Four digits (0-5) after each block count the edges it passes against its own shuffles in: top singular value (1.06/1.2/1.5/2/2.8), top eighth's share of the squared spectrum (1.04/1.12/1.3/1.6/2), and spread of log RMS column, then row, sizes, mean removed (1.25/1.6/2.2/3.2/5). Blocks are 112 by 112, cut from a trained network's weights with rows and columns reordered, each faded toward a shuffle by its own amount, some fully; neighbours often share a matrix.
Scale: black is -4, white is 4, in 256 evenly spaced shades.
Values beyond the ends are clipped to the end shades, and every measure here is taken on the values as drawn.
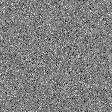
0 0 0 0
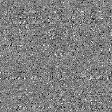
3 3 2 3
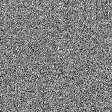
3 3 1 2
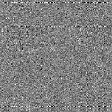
4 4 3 2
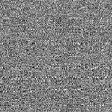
4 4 1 3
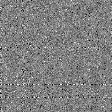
4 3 2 2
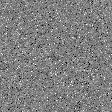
0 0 0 0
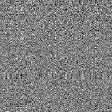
4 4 3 2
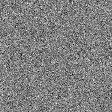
2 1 0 0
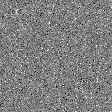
2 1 0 0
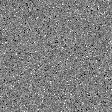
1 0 0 0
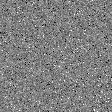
0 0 0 0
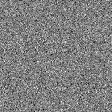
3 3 0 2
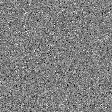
2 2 0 1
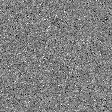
1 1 0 0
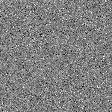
0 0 0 0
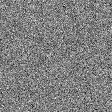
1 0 0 0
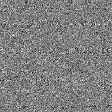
3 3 1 2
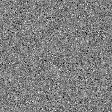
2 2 0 1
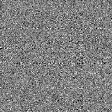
3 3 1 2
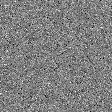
1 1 0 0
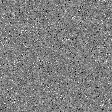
0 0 0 0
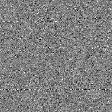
2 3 0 2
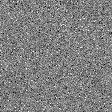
1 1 0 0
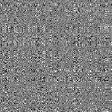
4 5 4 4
